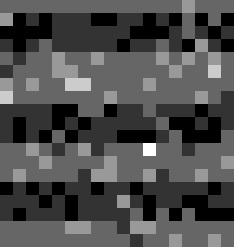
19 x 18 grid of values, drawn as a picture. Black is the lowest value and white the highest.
Roughest part: top right. Stripes: horizontal, repeating 3 times. Average level on the scale: 30%. Seam: none. Slope: none. Odd rows or columns: none.
